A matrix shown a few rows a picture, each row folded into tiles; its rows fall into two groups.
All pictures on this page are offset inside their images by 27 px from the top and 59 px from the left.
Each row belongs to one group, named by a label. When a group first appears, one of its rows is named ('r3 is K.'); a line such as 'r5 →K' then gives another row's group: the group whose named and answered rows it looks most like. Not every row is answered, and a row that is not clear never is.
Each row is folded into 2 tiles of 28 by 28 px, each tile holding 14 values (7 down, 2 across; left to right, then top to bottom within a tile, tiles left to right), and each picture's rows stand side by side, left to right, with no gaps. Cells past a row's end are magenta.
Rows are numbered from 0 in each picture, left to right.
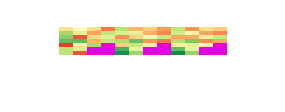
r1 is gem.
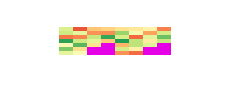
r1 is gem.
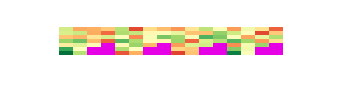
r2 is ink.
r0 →gem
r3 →gem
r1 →gem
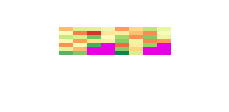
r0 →ink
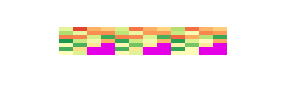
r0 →gem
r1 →gem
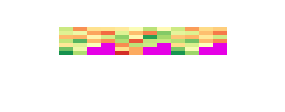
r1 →ink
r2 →gem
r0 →gem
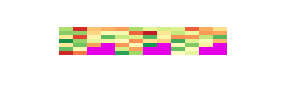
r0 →gem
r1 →ink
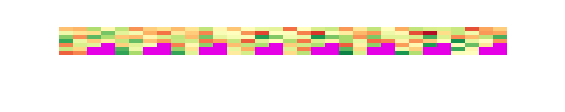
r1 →gem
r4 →ink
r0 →ink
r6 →ink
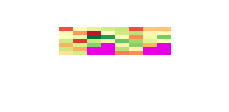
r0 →ink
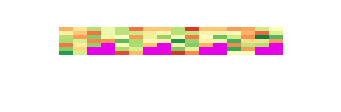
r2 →gem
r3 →ink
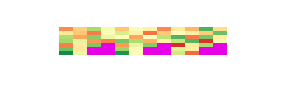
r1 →gem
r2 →ink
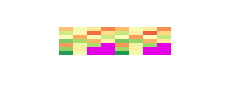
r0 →gem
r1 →gem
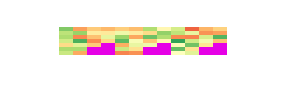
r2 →gem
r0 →gem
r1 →ink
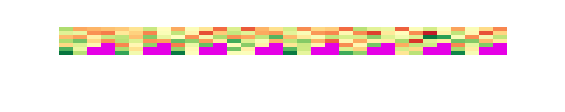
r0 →gem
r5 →ink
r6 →ink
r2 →gem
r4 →gem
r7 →gem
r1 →ink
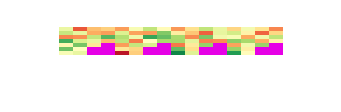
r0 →gem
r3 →gem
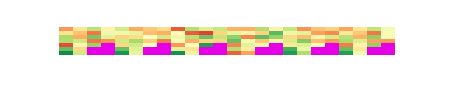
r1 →gem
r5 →ink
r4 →gem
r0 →ink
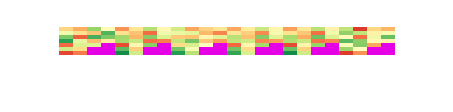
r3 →ink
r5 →gem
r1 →ink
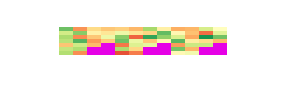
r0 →gem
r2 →ink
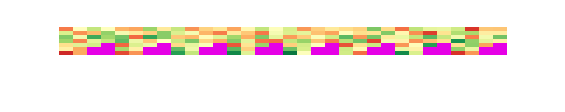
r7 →gem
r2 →gem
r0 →ink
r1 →ink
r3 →ink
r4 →gem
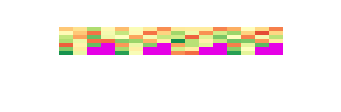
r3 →gem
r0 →ink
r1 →gem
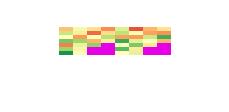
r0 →gem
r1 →gem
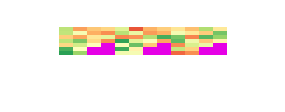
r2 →ink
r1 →gem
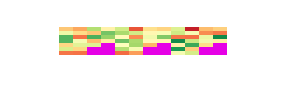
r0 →ink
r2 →gem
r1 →gem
